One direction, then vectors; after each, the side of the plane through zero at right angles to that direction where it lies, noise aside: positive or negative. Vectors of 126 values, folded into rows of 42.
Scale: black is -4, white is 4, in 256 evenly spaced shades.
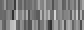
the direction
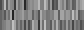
positive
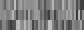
negative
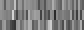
negative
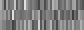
negative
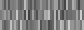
positive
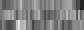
negative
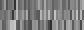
positive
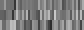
positive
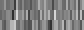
positive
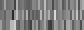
positive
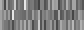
negative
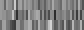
negative
